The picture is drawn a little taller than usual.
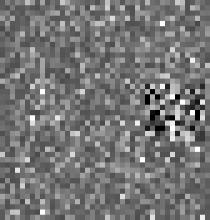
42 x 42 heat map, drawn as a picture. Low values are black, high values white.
Slope: none. Roughest part: middle right. Mirror symmetry: none. Odd patch: rougher, in the middle right. Stripes: none. Grain: fine.
